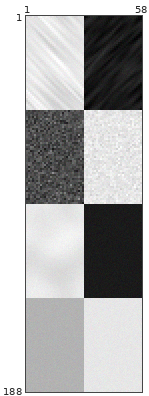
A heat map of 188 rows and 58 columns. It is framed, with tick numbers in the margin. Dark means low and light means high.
It is made of 4 by 2 panels. Panel 1,1: very high, slanting down to the right, faint in contrast. Panel 1,2: very low, slanting up to the right, faint in contrast. Panel 2,1: low, fine-grained. Panel 2,2: very high, fine-grained, faint in contrast. Panel 3,1: very high, smooth, faint in contrast. Panel 3,2: very low, flat. Panel 4,1: high, flat. Panel 4,2: very high, flat.
